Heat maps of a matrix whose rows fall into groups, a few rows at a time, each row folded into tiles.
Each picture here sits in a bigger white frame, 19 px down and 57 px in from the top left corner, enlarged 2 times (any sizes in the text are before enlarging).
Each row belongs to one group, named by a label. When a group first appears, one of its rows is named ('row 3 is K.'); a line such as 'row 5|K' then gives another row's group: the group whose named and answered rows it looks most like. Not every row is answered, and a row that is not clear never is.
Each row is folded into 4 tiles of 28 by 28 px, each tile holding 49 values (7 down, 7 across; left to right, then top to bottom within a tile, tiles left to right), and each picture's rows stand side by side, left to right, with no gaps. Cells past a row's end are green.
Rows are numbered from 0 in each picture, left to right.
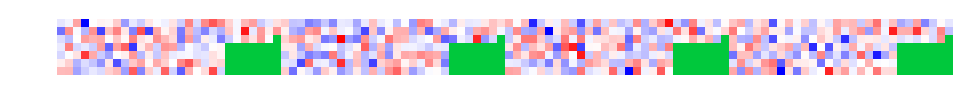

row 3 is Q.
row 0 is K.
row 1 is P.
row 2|K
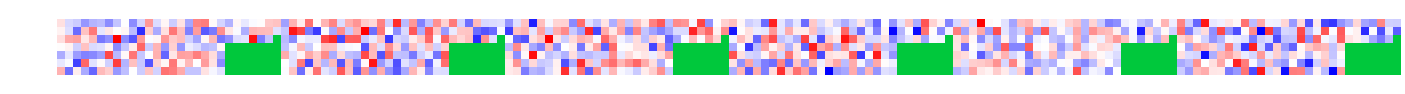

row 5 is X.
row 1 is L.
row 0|P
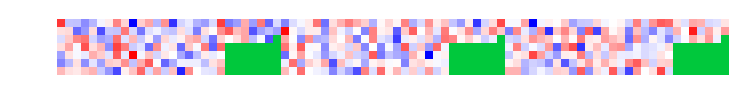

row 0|K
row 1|Q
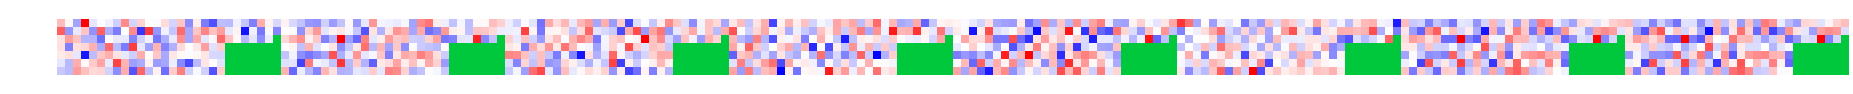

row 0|X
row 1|P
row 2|L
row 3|Q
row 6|P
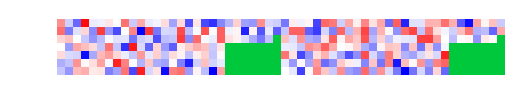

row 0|X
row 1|L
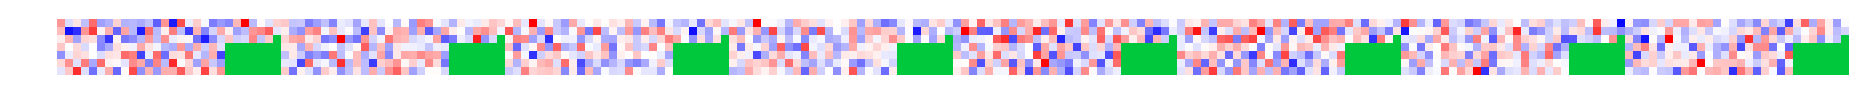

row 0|P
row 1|P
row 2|X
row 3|X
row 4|L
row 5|L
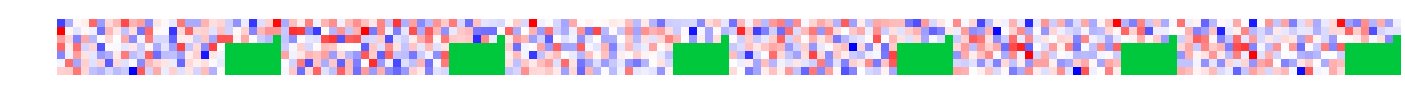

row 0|Q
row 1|L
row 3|L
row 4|K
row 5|K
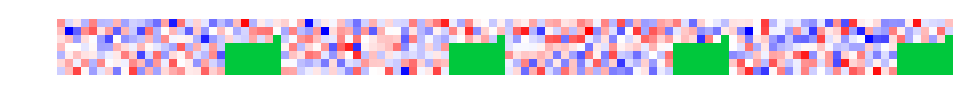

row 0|P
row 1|K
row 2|L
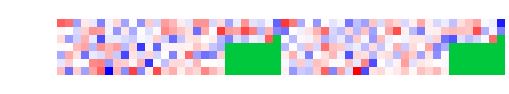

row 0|Q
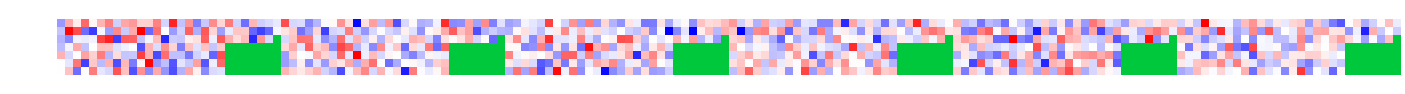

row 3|P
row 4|P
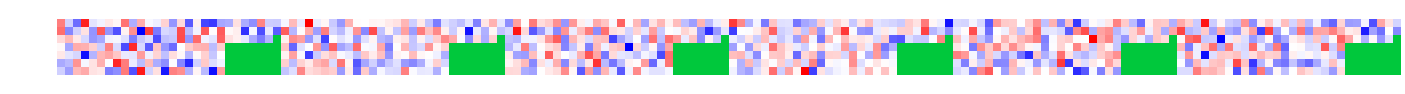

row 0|X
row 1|X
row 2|L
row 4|L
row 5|X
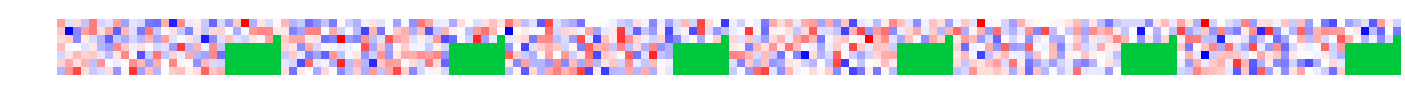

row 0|P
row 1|P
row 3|L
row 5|X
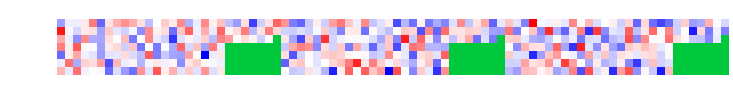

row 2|X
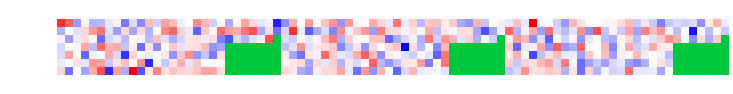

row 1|L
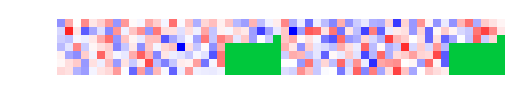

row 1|P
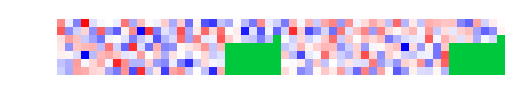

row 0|X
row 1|L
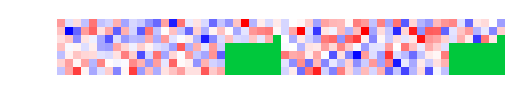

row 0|P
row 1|L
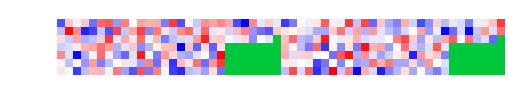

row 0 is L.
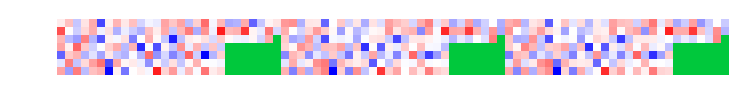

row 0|Q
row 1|Q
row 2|Q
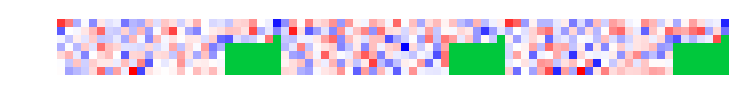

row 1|L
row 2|Q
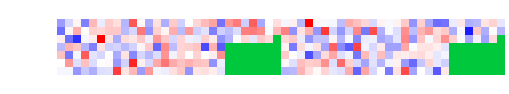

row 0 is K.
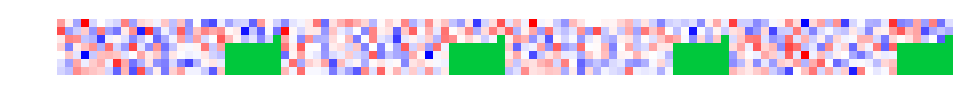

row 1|Q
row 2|X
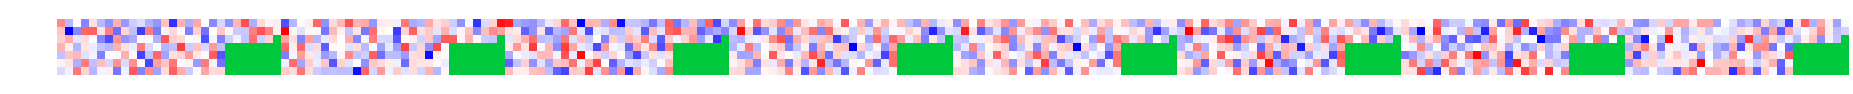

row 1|Q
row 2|K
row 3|L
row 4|L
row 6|P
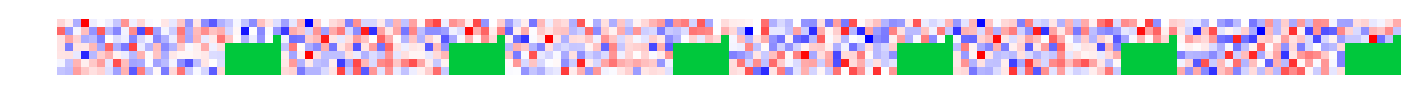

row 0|X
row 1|K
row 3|P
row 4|K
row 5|P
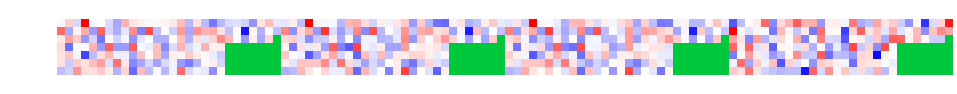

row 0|X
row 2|X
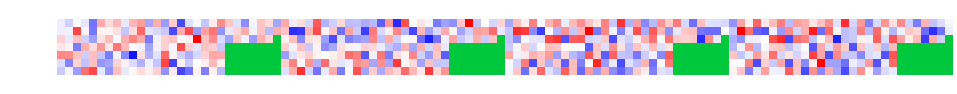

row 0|L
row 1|P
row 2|L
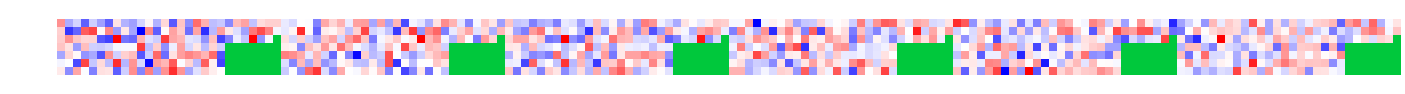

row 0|P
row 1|L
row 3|K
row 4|Q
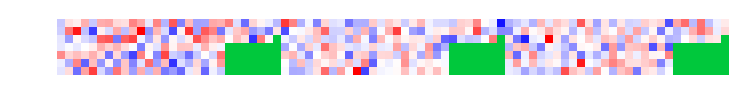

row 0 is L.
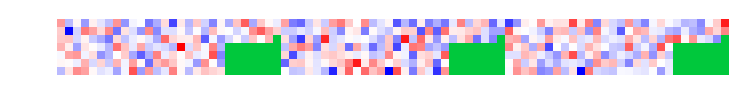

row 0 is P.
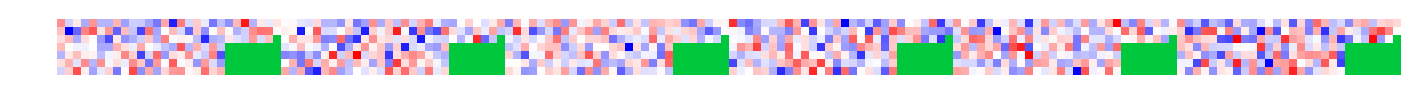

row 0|P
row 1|P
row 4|K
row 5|P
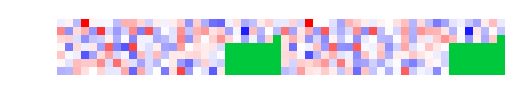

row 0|X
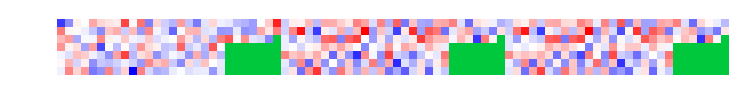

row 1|L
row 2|L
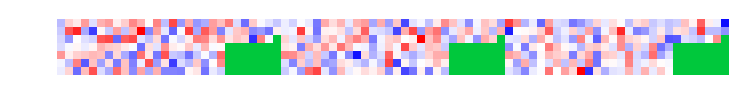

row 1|L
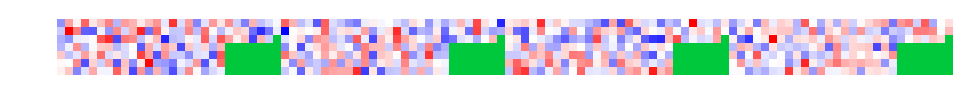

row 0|L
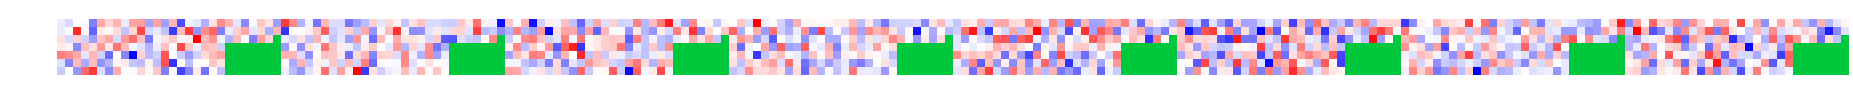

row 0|L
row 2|K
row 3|X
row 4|L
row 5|P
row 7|L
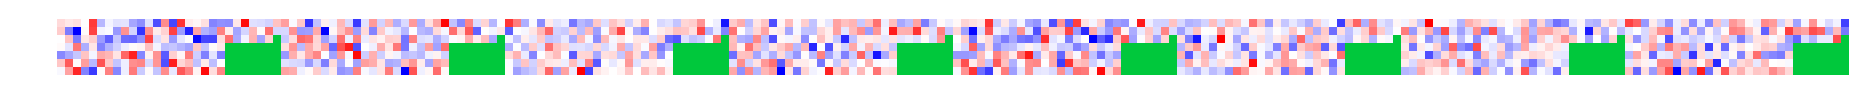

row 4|P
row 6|X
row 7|Q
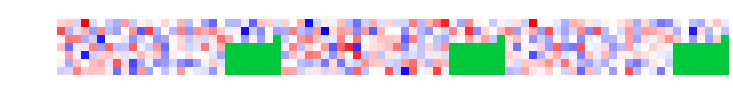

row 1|K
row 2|X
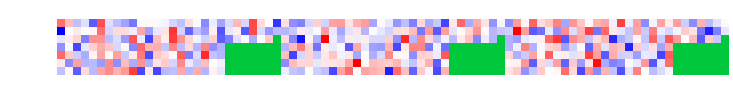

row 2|L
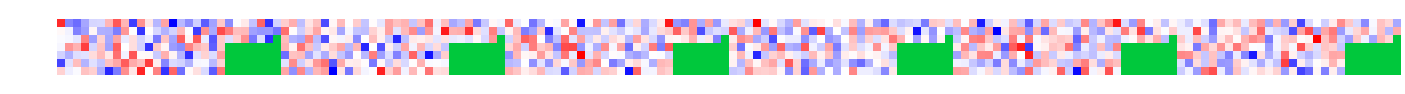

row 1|Q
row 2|K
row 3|X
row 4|K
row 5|L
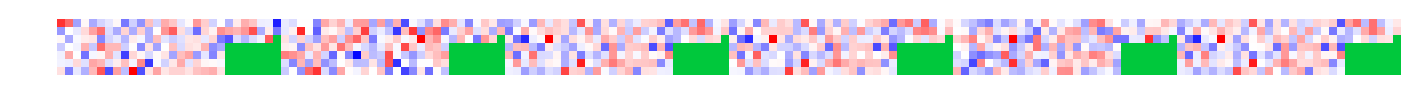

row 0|Q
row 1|L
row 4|P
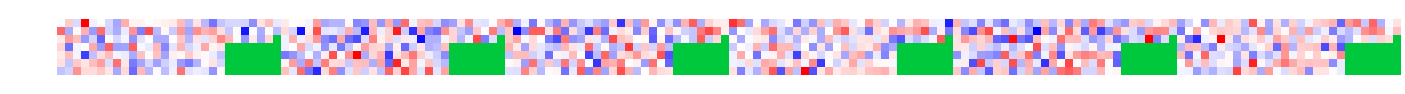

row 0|X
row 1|P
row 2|P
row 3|Q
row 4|P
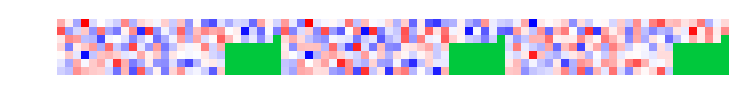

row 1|X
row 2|K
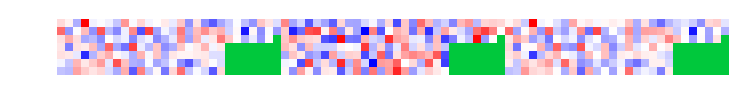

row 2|X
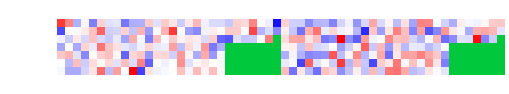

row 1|P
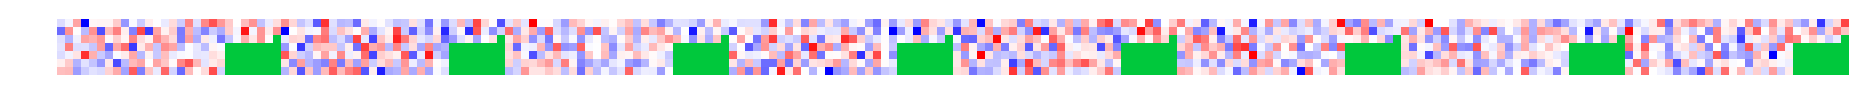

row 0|K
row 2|X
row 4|K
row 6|X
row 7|Q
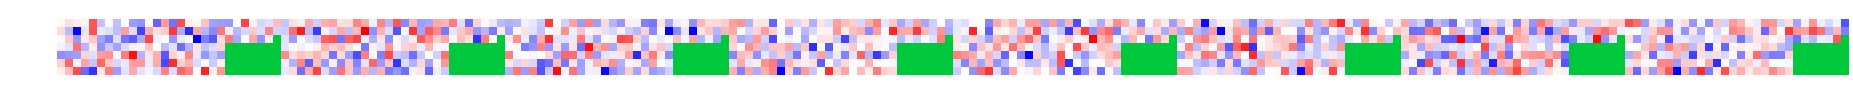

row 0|P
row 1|L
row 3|Q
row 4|L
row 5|K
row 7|Q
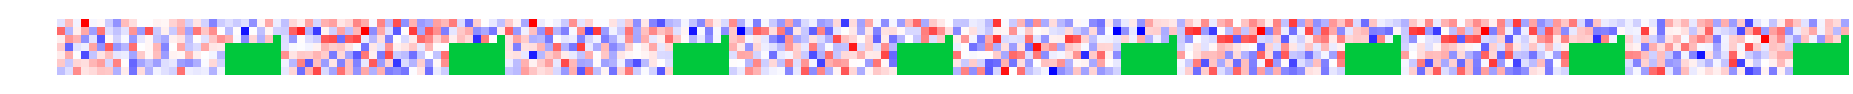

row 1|L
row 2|X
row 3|P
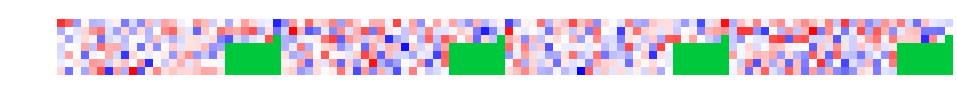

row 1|L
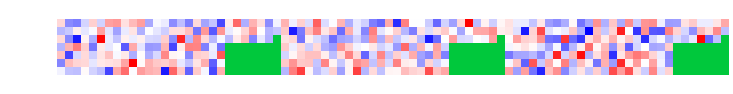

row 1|P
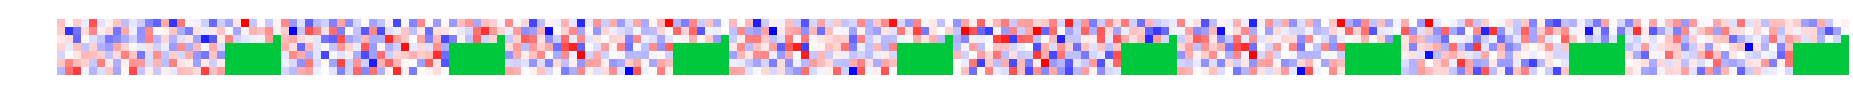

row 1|P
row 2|K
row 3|K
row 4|L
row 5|K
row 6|X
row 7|L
